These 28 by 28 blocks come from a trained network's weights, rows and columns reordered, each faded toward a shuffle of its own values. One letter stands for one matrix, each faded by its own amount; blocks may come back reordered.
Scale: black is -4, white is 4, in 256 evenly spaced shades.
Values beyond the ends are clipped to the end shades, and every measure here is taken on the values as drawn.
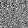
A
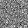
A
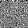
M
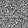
M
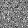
M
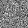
A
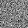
A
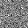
M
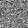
M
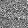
M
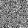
M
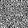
M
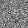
M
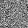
A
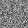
A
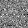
M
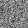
A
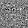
M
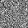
A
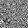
M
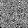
A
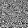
M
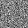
A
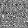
M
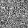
M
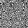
A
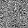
A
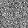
M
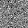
A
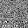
M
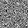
A
